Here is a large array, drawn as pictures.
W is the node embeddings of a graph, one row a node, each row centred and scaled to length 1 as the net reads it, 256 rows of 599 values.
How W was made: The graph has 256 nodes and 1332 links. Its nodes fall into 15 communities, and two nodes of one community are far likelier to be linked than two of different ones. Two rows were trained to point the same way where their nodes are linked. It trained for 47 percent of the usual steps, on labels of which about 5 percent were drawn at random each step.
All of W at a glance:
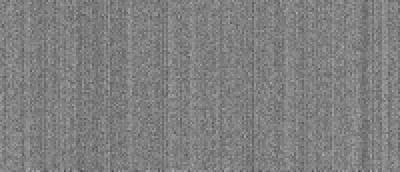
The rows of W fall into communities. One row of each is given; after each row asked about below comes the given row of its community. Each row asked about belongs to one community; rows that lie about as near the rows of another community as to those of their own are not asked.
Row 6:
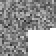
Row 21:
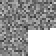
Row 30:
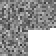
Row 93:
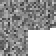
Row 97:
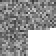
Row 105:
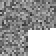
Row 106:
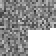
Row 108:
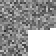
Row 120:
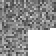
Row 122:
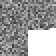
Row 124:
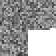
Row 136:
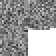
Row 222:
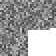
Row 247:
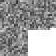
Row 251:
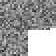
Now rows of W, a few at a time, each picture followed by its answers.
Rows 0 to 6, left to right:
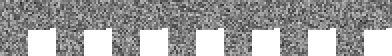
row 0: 251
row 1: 93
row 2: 136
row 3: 124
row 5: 105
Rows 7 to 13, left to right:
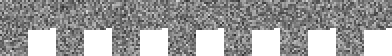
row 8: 120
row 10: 21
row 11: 122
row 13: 6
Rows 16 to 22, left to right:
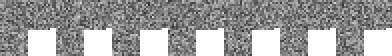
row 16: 251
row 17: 106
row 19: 30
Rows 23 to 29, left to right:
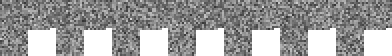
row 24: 6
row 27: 30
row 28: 124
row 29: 251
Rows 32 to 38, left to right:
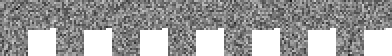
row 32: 93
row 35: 105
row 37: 106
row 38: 97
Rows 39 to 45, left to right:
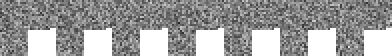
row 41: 106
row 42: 30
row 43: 247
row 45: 93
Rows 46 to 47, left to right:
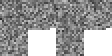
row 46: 21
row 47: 21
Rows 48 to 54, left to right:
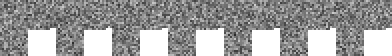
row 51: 30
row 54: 136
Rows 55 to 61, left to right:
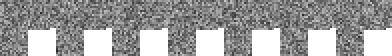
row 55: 222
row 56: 21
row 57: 251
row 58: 105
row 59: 120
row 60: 124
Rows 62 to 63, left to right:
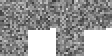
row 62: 6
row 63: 106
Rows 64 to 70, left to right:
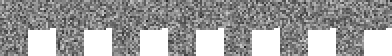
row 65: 93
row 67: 247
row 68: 120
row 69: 105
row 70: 30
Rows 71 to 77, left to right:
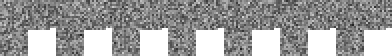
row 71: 106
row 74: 136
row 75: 106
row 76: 124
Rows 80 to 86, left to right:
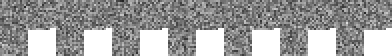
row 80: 124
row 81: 108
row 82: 124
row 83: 30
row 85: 124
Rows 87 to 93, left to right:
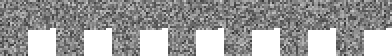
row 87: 93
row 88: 21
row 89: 97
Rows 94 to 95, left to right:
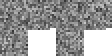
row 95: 122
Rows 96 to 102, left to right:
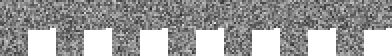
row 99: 106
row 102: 30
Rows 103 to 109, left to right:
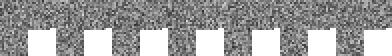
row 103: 93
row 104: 222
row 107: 106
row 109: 222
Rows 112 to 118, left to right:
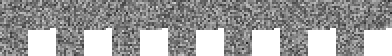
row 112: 124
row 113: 222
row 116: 105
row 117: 108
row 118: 6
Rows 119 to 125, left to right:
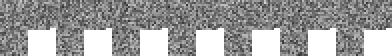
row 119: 106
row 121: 106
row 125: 251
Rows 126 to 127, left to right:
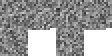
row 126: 124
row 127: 93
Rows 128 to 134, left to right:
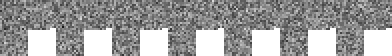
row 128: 120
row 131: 93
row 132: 120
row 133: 93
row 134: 105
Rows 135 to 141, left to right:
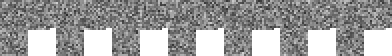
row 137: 122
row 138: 21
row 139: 21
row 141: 21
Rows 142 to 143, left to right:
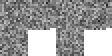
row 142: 120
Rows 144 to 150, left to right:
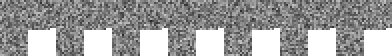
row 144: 30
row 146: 120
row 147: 108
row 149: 251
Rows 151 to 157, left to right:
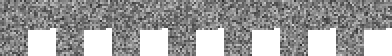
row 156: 136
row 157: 30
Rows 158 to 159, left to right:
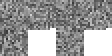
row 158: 97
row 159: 251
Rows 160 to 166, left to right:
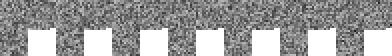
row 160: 247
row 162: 21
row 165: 122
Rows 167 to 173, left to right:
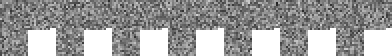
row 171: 124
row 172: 136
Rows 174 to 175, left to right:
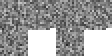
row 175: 251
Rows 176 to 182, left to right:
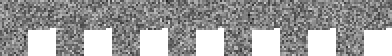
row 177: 21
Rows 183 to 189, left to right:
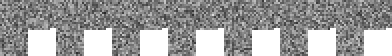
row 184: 251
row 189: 108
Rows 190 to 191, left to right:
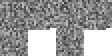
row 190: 124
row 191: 120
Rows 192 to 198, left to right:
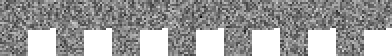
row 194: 251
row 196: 122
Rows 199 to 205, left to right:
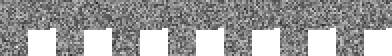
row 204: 251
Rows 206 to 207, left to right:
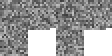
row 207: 120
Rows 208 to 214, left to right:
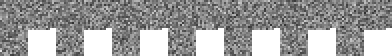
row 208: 247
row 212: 30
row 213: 124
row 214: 136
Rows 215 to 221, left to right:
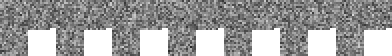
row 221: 108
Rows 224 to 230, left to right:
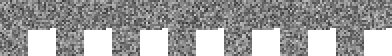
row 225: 108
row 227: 97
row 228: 106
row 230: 21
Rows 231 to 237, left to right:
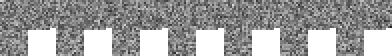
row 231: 108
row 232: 222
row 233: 6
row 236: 251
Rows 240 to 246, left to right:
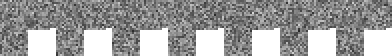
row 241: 108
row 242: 247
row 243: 108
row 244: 21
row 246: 136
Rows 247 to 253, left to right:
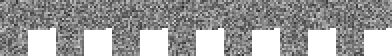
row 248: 97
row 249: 30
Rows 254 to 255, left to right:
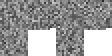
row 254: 30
